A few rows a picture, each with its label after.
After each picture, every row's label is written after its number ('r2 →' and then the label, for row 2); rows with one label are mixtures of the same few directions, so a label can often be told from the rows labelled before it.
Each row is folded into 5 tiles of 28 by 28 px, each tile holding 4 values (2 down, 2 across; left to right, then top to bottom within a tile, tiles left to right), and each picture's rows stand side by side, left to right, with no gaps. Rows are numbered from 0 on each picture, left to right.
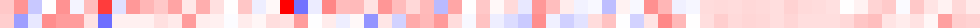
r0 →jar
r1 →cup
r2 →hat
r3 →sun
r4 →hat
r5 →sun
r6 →jar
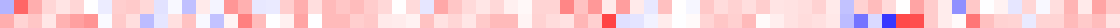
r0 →hat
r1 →hat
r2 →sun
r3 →hat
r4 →cup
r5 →cup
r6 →cup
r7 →cup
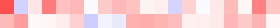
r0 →hat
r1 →cup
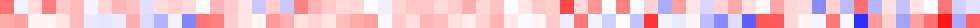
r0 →hat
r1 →cup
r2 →hat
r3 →hat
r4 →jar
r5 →cup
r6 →sun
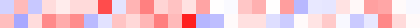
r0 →jar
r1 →cup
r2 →hat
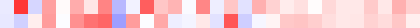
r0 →sun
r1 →jar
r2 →cup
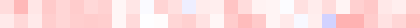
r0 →sun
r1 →hat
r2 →cup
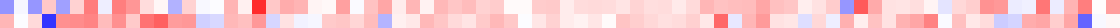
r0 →cup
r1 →cup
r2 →jar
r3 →hat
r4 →cup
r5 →sun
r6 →hat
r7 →jar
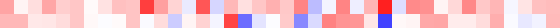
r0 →hat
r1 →jar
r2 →jar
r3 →hat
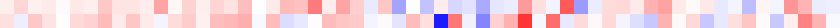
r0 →sun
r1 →sun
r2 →cup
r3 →sun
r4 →hat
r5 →hat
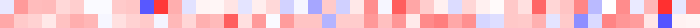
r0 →hat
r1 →hat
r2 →cup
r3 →cup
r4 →jar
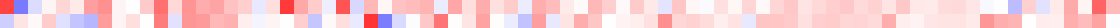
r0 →hat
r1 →sun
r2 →jar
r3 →sun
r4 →jar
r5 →cup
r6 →cup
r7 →cup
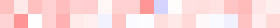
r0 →sun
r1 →hat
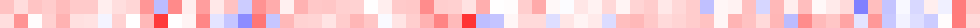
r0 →sun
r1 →sun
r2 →hat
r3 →cup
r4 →cup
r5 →jar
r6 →sun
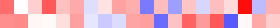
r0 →hat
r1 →jar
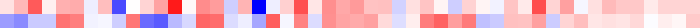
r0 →cup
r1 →cup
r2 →sun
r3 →cup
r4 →hat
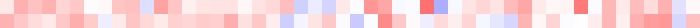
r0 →hat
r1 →hat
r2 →hat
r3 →hat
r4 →sun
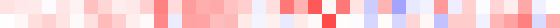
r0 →hat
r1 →sun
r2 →cup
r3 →sun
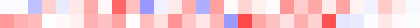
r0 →cup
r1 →jar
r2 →cup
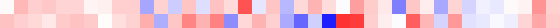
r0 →hat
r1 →jar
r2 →cup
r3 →sun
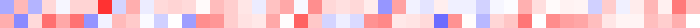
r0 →jar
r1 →cup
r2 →jar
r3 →sun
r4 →cup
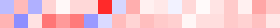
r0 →jar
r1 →cup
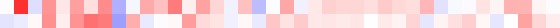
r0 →sun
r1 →cup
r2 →hat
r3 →hat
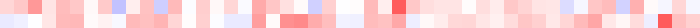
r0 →cup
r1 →sun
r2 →cup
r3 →hat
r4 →jar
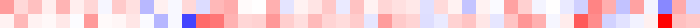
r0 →jar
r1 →cup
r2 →jar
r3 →hat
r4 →jar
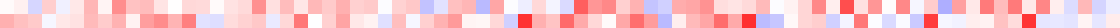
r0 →cup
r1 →cup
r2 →sun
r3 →jar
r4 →hat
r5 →cup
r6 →jar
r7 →cup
